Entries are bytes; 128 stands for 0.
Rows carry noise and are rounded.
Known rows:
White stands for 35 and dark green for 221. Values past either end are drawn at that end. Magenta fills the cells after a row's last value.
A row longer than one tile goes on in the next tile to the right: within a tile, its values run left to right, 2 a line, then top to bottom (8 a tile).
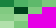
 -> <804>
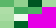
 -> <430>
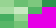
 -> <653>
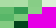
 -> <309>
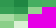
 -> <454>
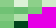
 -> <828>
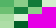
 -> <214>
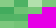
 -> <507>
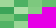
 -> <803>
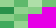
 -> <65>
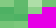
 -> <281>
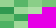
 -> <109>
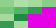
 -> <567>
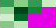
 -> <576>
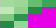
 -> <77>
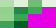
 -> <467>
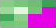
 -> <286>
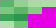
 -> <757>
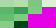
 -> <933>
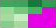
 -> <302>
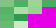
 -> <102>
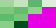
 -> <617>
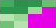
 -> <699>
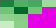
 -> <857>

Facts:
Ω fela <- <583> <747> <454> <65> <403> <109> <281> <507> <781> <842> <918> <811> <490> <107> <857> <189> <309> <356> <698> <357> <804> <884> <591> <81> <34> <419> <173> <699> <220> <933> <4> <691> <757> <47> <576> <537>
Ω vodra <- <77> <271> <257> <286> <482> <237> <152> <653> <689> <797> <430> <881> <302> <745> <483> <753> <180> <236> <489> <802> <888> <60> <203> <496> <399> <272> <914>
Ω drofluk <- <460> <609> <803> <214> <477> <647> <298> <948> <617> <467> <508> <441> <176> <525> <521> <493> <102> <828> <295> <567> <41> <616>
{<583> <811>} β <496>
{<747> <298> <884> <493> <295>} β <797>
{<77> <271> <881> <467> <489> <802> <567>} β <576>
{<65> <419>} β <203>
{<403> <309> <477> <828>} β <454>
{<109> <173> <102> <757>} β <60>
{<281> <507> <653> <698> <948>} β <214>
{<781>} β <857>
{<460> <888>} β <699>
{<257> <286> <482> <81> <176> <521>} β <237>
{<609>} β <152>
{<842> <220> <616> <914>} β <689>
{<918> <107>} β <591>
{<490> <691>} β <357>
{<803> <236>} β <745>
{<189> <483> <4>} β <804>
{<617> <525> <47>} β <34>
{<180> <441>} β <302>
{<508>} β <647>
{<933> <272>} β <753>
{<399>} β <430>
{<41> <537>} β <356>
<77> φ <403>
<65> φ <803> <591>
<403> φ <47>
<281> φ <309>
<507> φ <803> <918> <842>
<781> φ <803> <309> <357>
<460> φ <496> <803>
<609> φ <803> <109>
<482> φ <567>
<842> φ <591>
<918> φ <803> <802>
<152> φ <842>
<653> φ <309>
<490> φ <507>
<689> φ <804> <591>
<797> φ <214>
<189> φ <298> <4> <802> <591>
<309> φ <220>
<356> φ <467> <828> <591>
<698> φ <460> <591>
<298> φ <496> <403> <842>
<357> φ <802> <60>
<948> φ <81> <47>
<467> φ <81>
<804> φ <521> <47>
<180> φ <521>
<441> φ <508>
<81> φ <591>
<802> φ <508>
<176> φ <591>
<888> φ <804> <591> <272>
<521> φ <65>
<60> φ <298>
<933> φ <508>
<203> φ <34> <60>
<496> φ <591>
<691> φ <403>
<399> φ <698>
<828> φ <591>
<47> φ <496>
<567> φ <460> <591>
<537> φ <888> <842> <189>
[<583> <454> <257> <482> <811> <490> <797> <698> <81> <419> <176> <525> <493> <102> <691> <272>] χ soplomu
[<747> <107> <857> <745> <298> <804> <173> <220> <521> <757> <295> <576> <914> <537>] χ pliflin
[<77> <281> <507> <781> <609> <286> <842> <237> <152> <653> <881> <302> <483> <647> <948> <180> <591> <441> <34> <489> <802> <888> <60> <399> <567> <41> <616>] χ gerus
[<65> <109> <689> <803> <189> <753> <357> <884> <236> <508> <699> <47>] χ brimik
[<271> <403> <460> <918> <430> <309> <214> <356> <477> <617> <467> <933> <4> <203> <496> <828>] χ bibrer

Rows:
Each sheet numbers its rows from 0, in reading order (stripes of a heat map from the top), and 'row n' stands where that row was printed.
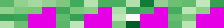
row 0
<295>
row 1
<490>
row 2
<496>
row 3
<176>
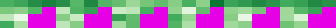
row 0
<689>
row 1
<745>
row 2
<914>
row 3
<482>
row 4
<237>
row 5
<152>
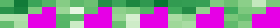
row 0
<357>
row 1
<272>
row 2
<797>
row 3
<34>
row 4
<842>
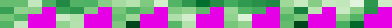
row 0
<698>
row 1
<591>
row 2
<460>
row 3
<753>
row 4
<60>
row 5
<403>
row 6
<271>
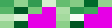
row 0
<356>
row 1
<203>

